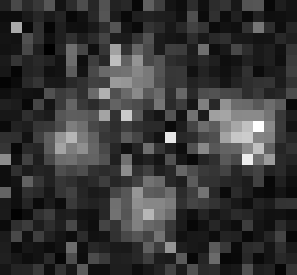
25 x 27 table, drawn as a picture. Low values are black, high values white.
Histogram: skewed, a long tail of high values. Average level on the scale: 20%. Bumps: four. Odd rows or columns: none. Ninth with the highest average: middle right.
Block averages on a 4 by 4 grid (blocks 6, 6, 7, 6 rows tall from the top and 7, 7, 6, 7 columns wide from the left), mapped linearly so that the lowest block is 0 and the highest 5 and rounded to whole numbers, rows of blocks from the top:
1 2 1 0 | 1 5 3 4 | 2 3 3 3 | 0 2 2 0
